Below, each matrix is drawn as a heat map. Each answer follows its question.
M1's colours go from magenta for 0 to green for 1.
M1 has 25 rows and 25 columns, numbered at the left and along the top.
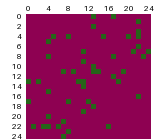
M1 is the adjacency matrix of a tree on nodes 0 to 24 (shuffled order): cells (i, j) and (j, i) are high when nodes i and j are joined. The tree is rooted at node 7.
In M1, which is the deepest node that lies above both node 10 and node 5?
13
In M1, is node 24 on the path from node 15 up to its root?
no
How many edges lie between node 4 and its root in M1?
6
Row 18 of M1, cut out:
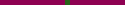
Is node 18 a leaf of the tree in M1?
yes
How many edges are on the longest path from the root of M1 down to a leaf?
8
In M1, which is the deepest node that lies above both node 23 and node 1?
8
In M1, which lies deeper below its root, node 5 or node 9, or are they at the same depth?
node 5
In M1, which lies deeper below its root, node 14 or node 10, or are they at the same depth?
node 10
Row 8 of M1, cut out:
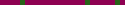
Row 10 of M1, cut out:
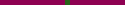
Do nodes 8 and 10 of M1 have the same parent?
no
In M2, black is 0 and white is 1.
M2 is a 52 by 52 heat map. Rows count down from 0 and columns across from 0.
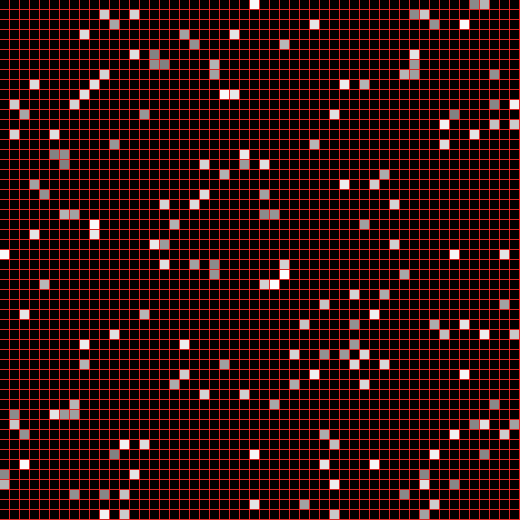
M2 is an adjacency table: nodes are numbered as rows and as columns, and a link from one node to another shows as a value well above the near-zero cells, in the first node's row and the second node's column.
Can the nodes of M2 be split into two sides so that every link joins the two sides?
no
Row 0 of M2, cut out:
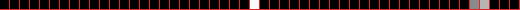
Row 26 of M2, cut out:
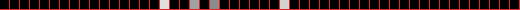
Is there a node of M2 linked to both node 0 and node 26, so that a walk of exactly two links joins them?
no
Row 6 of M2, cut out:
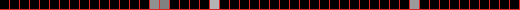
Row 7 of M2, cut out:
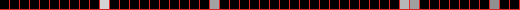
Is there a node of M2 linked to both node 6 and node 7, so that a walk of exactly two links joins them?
yes
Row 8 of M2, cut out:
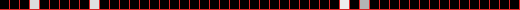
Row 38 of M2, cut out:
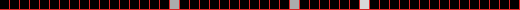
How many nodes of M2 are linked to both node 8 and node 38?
1
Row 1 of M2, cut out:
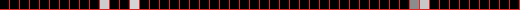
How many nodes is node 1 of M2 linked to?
4
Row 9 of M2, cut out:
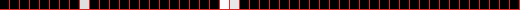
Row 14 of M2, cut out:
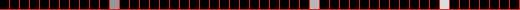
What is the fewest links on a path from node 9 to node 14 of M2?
6
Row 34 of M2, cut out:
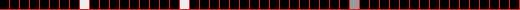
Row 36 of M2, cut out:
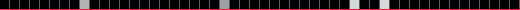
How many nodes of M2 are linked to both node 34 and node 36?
2
